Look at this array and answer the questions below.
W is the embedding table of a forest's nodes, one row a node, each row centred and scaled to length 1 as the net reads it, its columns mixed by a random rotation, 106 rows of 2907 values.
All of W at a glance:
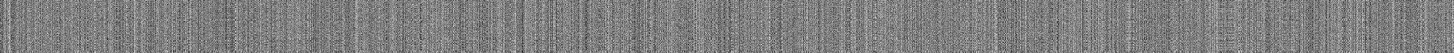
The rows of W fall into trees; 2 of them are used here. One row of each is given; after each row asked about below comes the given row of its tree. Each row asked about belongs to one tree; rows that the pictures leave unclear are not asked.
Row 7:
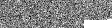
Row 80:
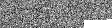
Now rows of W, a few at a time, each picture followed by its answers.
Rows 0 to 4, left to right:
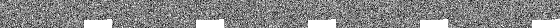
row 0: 80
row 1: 80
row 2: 7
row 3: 80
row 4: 7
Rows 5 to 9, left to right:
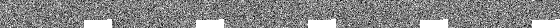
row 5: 80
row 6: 80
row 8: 7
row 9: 7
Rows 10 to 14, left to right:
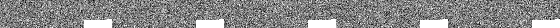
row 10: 7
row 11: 80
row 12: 80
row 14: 80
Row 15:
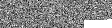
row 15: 80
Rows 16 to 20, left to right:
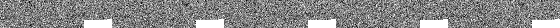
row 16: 7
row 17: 7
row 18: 7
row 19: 80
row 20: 7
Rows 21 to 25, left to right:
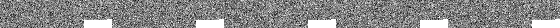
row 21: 7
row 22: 7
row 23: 7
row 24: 80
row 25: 7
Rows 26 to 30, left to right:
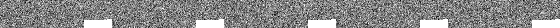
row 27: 80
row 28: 7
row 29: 80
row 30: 80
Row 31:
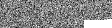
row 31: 7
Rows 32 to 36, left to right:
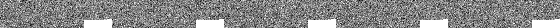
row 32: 7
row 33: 80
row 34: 7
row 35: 7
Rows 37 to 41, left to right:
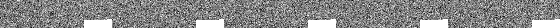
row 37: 7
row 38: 80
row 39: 80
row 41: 80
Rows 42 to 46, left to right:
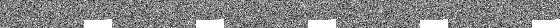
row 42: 7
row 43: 7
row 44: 7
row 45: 7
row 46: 80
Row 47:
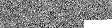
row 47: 7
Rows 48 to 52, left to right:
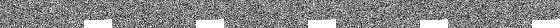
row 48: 80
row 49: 7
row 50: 7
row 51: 80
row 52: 7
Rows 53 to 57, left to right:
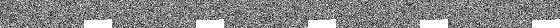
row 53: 7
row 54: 80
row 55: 80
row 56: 7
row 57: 80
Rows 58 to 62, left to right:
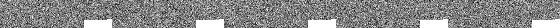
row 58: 80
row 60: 80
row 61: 7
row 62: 7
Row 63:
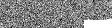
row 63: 7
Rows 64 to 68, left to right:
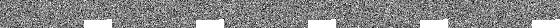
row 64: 7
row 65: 80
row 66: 80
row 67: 80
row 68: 7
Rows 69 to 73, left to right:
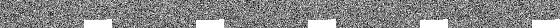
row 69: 7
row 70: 80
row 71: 7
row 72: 80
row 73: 7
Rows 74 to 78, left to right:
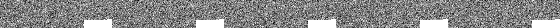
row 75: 7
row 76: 7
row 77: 7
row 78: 7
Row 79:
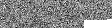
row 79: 7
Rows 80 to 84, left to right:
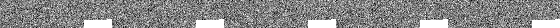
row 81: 80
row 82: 7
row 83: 80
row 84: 7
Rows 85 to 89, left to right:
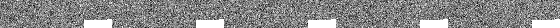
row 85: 7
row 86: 80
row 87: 80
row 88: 7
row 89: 7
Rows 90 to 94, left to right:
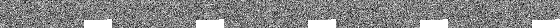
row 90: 7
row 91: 80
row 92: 7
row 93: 80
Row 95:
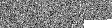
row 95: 7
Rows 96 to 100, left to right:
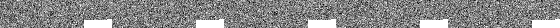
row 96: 7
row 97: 80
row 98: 7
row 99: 7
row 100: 7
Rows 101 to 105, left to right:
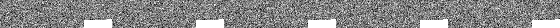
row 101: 80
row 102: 80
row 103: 80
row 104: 80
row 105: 80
